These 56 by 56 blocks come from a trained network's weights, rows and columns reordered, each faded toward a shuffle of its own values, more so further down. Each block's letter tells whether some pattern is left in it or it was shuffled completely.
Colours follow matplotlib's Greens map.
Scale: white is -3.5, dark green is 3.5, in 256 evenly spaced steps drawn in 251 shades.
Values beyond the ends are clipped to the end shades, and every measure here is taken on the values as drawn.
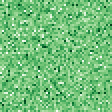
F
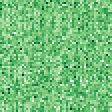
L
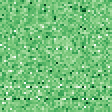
L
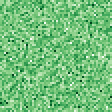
F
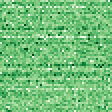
L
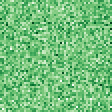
L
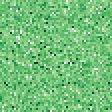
F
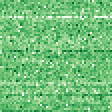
L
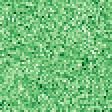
F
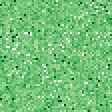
F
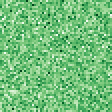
F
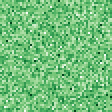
F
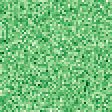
F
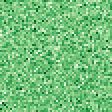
F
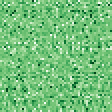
L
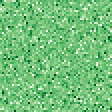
F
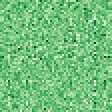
L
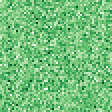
L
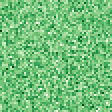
F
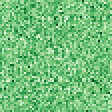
L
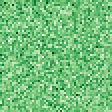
F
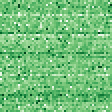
L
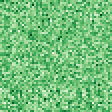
L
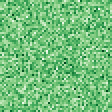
F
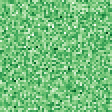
F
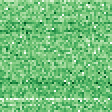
L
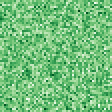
L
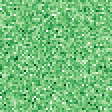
F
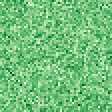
F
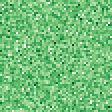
F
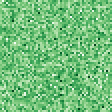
L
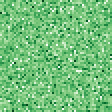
F
